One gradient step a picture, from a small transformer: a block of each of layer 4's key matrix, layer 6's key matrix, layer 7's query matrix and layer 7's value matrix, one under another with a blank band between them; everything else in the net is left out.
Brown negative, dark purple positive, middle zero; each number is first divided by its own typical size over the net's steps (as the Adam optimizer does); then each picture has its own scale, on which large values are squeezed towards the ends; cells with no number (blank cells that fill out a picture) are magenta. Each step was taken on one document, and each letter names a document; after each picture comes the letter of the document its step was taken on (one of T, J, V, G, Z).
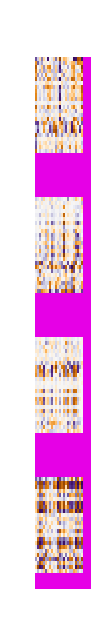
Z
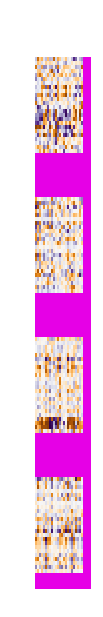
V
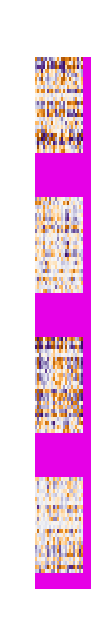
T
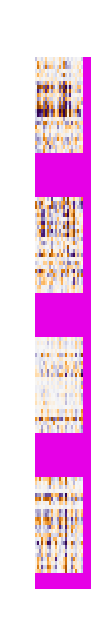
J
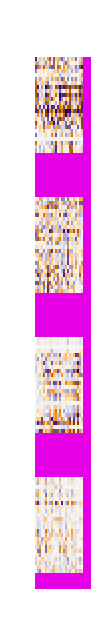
V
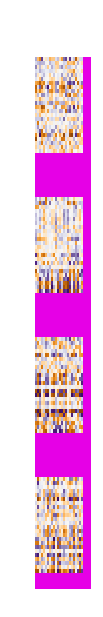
T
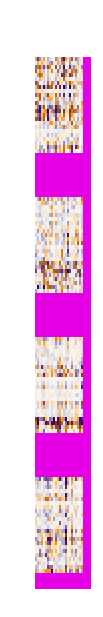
J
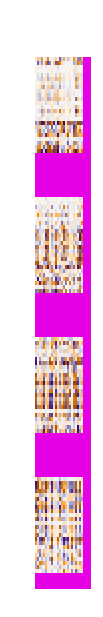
Z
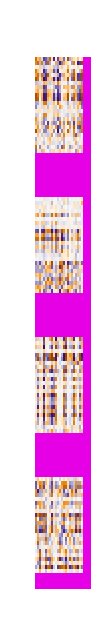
Z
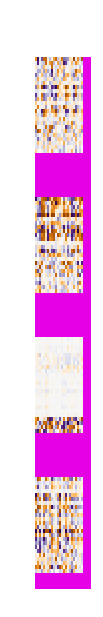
V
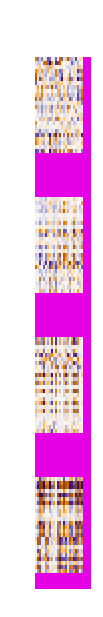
Z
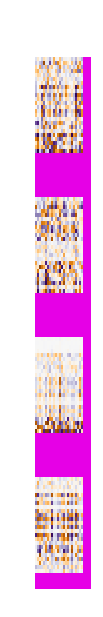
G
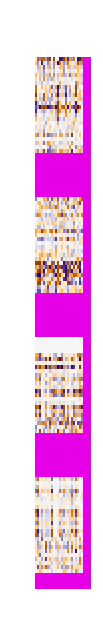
G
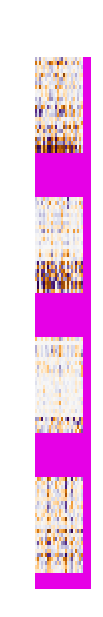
J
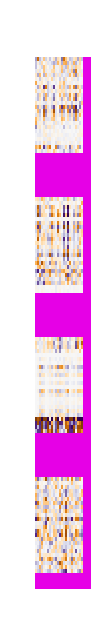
J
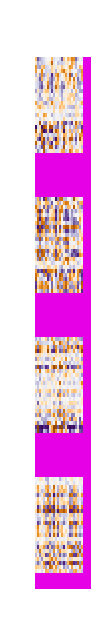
T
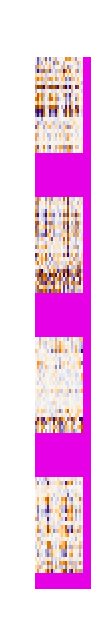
J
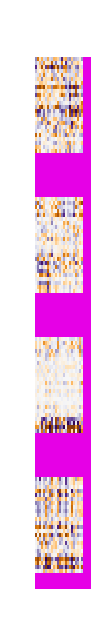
V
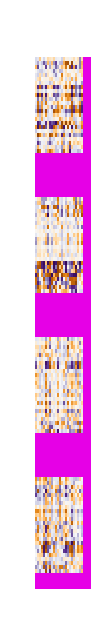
V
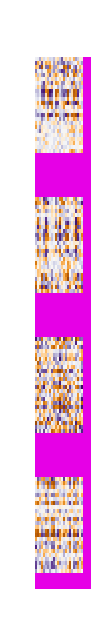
T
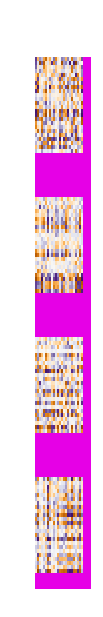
T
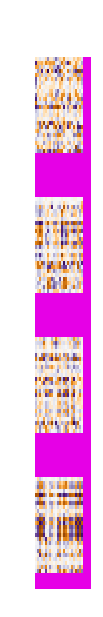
Z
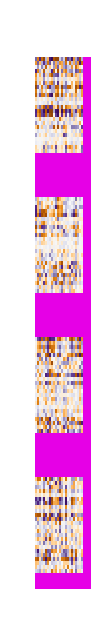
V
